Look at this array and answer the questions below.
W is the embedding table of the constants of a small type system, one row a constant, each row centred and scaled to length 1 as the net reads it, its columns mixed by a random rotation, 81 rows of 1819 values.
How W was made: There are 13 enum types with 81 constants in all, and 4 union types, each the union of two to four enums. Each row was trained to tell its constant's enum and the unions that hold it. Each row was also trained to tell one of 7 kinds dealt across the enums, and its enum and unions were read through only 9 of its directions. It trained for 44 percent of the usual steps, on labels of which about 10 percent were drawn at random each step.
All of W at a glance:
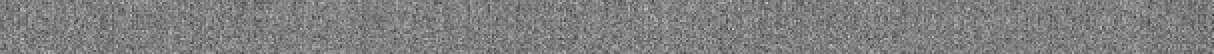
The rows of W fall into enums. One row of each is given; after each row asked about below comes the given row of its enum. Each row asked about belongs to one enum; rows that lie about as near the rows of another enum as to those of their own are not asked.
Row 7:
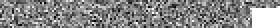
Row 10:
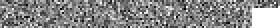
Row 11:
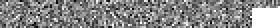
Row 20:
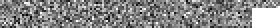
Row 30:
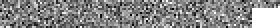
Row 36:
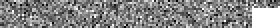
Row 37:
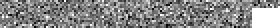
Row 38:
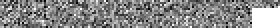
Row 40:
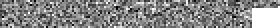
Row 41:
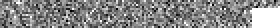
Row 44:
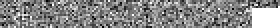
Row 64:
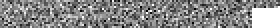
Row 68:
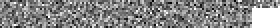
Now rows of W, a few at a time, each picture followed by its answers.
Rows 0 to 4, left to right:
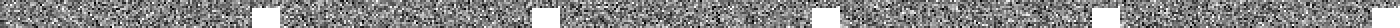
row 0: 11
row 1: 64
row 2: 37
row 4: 68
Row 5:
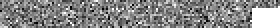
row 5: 30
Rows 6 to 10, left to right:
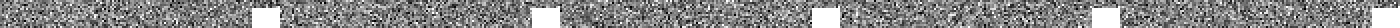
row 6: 64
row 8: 30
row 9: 40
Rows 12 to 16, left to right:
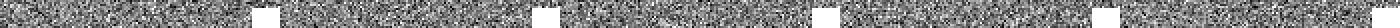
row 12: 40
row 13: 11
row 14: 11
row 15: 64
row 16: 7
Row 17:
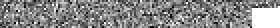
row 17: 40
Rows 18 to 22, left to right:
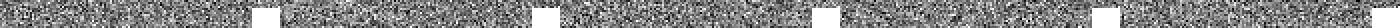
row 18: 68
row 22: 40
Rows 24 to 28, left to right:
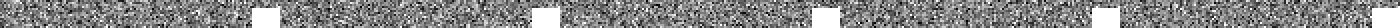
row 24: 37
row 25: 41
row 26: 36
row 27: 37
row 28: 11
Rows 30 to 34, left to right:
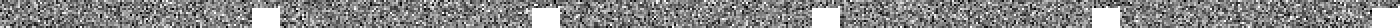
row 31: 44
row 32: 11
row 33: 36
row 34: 30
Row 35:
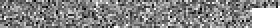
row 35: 40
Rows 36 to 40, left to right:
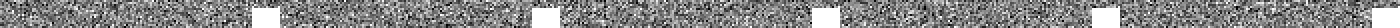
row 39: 40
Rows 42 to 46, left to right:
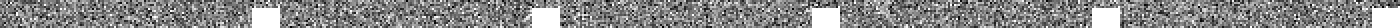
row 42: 44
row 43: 40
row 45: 68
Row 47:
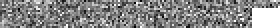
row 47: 68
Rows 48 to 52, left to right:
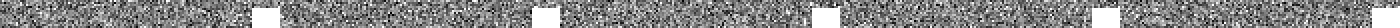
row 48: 68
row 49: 20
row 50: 36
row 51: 36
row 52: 38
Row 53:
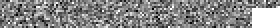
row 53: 37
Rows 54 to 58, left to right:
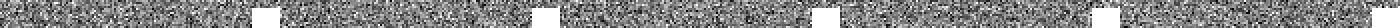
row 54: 37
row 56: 37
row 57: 7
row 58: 7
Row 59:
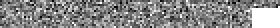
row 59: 44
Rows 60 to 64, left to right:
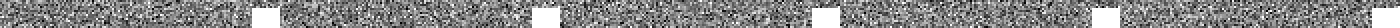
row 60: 37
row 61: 20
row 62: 36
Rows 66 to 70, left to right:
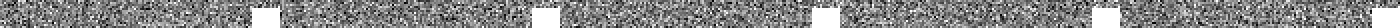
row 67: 7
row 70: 30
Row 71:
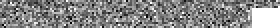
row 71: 44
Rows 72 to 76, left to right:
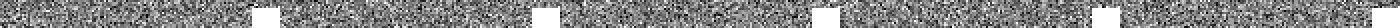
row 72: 44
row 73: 38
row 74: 38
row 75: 11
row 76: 36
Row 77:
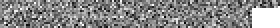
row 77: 64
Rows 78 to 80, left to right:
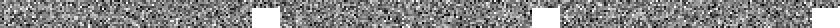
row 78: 64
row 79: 30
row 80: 64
